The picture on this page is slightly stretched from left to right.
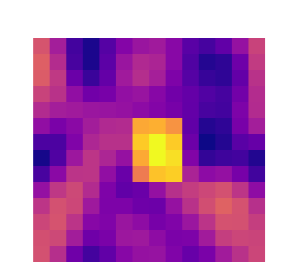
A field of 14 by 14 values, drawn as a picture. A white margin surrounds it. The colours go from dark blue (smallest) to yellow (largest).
Histogram: skewed, a long tail of high values. Odd patch: higher, in the centre. Roughest part: centre. Ninth with the lowest average: middle right. Ninth with the highest average: centre.
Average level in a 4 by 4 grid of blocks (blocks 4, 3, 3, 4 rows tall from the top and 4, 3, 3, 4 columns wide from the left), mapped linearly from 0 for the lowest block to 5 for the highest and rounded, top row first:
2 1 1 1 / 1 3 4 0 / 2 2 5 1 / 3 1 1 3
